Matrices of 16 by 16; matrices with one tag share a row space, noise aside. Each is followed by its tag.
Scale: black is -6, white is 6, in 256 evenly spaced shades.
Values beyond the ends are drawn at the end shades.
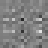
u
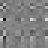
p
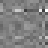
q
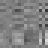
q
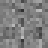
u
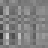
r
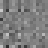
r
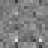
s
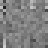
p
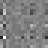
p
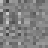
r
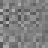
r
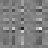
u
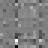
s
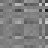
q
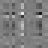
u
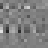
r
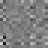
p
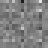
u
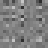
u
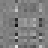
s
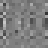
p
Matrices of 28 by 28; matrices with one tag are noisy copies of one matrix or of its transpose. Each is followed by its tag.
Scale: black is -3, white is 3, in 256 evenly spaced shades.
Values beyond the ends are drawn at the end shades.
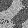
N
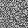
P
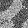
N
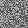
P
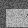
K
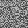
P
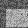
K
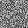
P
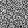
P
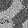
N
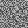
P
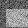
K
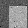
K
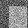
K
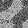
N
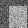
K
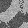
N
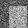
K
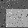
K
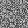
P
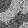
N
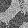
N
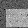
K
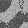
N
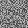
P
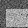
K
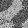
N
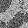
N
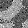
N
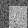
K
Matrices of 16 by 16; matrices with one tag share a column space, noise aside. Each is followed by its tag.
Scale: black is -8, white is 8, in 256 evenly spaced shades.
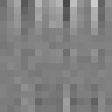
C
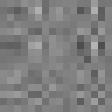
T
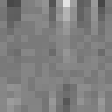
C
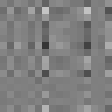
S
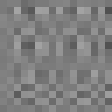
T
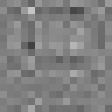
S
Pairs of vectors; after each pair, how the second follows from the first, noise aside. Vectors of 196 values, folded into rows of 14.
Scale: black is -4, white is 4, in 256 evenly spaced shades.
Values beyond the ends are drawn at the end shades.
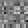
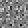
shuffled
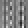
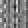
wrapped around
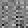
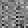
copied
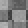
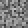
shuffled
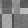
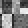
scaled up
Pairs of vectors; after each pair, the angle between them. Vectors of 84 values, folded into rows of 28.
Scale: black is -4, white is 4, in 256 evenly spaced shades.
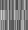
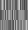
orthogonal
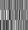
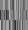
nearly opposite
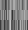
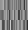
orthogonal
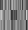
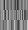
orthogonal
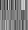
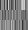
nearly parallel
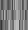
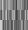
partly opposed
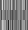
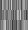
partly aligned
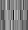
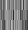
nearly parallel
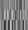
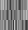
orthogonal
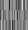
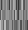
partly aligned
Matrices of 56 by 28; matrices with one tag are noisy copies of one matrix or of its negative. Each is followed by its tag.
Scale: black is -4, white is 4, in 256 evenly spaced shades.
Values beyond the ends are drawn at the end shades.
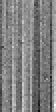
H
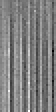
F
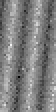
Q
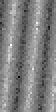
Q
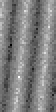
Q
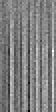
F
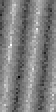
Q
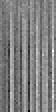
F
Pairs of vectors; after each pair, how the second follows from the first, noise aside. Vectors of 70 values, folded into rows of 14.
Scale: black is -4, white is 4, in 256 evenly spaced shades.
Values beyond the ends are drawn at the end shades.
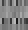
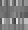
negated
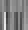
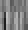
negated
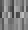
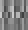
negated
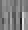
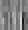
negated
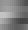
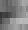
negated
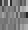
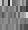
negated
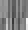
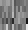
sign-scrambled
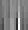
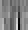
negated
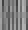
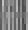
negated
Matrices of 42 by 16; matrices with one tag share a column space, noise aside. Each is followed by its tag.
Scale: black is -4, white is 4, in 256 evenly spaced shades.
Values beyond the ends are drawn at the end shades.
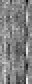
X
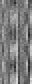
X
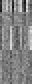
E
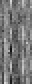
X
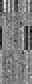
E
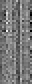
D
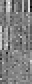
E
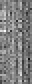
D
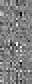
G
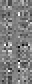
G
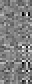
G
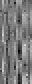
X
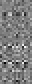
G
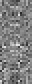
G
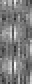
X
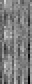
X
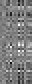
G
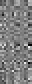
G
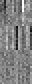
E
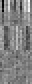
E
